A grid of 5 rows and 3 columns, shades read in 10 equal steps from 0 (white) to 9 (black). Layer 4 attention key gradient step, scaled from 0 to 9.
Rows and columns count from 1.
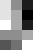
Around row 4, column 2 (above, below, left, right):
3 5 4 3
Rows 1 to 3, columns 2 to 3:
4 8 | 3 9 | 3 8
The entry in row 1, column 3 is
8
